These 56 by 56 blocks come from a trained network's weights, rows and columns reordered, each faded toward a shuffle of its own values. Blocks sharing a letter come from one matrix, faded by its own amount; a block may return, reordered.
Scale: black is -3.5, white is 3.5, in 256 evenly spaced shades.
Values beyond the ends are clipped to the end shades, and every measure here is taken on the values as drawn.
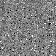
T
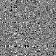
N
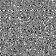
T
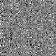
N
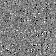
T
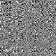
N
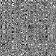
N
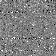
T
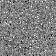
T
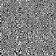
N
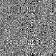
N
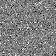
T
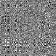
N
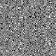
N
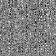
N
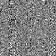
N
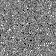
T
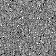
T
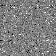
T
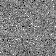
T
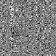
N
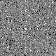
T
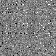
T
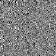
N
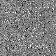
T
